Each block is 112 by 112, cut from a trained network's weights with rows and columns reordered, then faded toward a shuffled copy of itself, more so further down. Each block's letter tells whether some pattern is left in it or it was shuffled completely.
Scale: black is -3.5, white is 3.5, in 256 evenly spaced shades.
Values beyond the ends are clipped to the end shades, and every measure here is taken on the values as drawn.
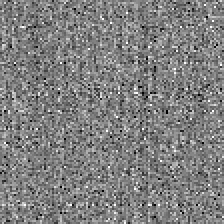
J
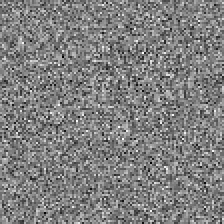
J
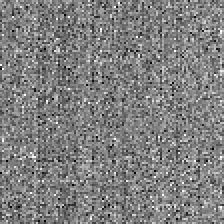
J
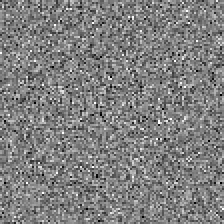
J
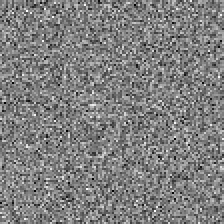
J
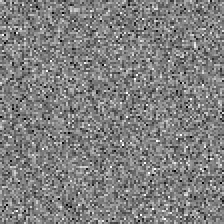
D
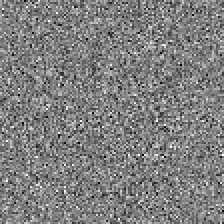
J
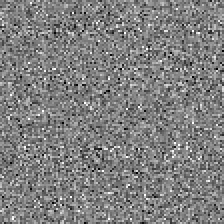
J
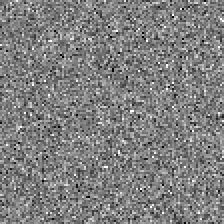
D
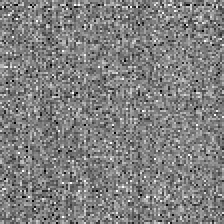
J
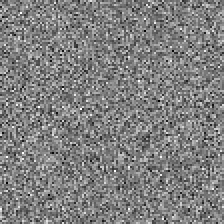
J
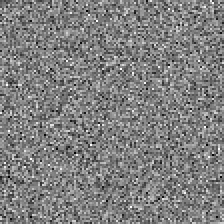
D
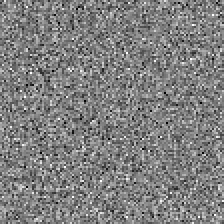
J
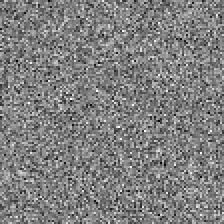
J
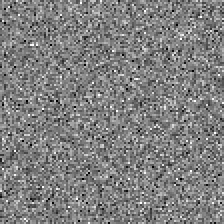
D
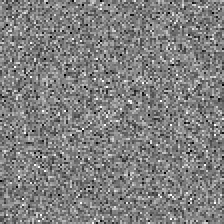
D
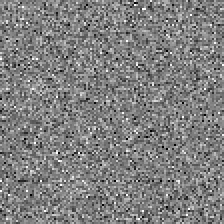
J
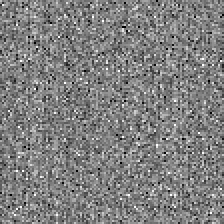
J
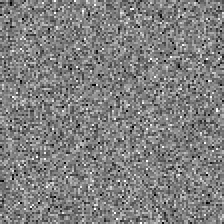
D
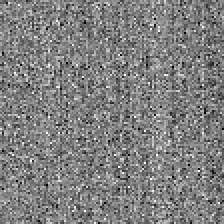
J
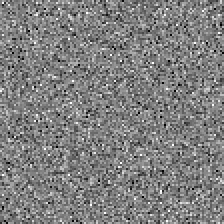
D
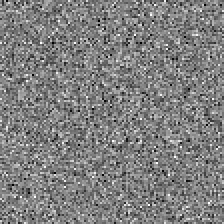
J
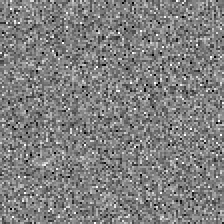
D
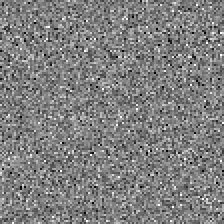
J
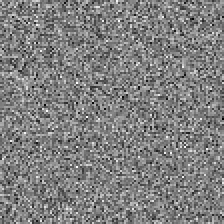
J
